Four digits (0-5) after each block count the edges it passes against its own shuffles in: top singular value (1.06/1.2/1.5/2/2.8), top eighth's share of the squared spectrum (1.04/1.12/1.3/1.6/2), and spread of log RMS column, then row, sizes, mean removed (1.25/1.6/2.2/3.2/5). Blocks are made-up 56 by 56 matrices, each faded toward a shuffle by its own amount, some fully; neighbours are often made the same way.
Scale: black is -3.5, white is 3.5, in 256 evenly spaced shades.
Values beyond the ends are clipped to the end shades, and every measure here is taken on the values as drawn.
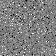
0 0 0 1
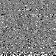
2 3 0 3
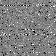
2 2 0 2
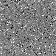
0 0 0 0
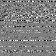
2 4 0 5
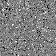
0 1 0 0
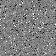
2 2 1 0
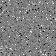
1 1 0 0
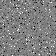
1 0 0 0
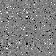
3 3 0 1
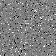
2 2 1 0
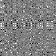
4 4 2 2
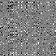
4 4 3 2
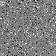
2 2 1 0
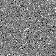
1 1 0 0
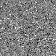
0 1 0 2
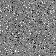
1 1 0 0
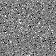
2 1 0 0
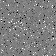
0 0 0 0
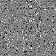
3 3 2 0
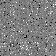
2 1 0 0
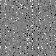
3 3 2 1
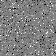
0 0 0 0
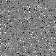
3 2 1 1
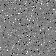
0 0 0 0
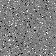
1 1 0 0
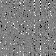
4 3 2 1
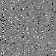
3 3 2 1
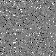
3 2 0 1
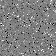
0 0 0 0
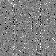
3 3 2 0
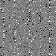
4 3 2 1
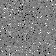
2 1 0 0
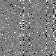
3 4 2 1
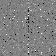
3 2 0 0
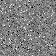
0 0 0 0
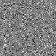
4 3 1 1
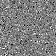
2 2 0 1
